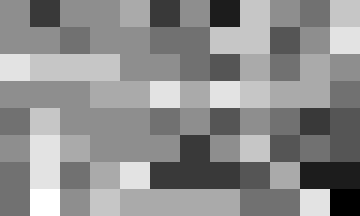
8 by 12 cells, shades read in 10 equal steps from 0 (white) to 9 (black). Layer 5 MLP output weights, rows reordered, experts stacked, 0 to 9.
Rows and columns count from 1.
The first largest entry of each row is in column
8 10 8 12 11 7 11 12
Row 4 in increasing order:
1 1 2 3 3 3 3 3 4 4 4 5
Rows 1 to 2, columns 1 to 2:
4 7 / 4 4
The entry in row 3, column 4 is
2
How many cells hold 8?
3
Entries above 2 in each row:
10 9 8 9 11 10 10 9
